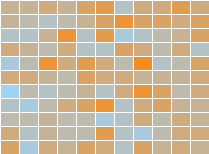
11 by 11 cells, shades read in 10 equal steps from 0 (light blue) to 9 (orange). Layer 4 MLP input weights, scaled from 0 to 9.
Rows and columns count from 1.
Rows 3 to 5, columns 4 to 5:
8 2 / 5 2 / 5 7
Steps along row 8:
down up up up up down up up down same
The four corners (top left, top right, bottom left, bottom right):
4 5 6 4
